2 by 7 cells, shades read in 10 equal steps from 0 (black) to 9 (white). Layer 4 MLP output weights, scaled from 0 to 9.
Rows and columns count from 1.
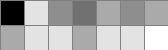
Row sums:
34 53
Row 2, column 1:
6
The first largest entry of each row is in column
2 7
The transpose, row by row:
0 6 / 8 8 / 5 8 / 4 6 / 6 8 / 5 8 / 6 9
